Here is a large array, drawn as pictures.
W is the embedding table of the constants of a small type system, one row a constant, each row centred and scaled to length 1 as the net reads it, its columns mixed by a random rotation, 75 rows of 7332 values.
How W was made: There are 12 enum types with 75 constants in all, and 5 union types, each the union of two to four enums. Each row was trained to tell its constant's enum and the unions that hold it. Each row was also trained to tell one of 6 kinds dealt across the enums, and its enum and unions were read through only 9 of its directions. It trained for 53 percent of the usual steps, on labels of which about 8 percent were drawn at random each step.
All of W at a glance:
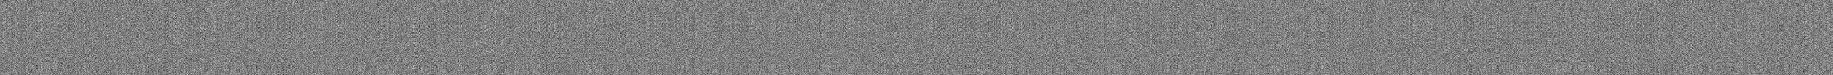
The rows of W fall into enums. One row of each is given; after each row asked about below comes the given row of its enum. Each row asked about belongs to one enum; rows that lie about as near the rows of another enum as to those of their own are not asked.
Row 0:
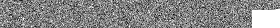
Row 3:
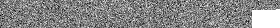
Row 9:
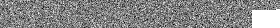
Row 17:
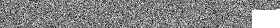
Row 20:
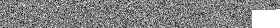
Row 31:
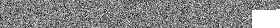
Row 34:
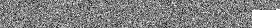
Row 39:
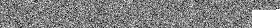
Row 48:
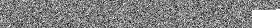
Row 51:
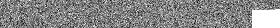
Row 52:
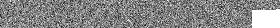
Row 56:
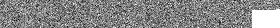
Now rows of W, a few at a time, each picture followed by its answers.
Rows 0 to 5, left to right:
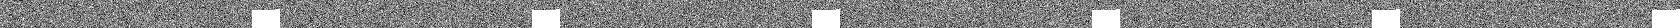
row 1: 48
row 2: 48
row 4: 56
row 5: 17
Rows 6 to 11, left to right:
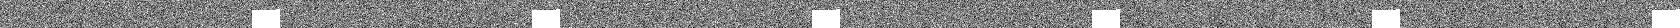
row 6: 52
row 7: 17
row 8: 9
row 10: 39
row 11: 56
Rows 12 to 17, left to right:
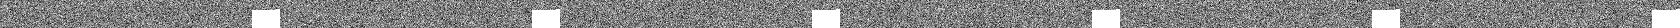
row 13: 52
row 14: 48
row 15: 3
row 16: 20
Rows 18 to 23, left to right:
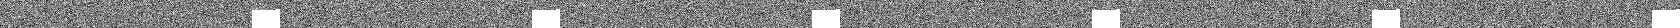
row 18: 51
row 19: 31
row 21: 17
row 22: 17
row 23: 52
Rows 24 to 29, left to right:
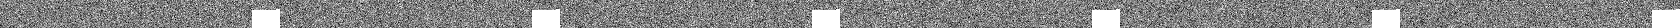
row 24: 3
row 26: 39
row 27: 31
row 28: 3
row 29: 51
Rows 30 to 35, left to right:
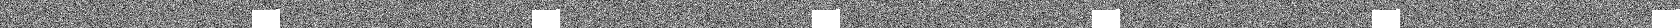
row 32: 56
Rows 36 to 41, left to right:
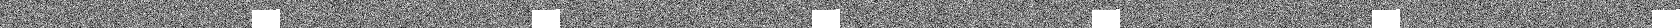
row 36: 20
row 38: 31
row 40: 34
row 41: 52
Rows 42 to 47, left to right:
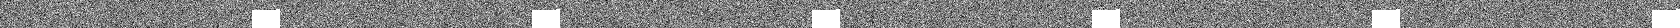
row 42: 31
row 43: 34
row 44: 17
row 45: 48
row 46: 52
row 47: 48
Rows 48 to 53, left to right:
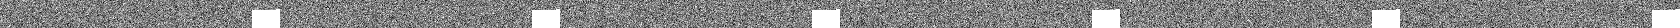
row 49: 9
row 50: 9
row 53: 51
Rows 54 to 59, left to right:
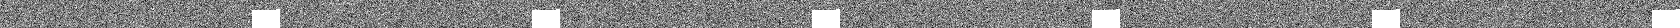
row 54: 56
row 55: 17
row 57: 51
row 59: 3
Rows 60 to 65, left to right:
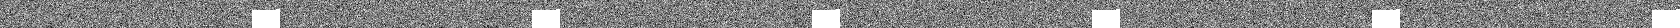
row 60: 17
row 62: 51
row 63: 48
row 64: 52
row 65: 31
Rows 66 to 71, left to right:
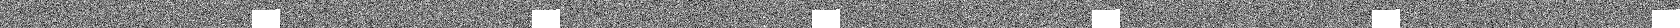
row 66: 51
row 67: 51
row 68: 31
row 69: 20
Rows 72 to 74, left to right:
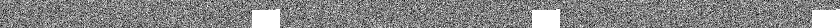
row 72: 3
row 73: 9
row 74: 3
